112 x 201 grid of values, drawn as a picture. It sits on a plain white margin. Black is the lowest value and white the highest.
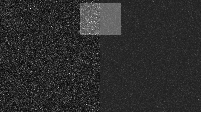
In the top middle lies a patch that is higher than the rest. The values are skewed, with a long tail toward high values. The top middle is the ninth with the highest average. There are no regular stripes. The right part is calmer, past a seam about 50% of the way across. On average the colour sits 20% of the way up the scale.
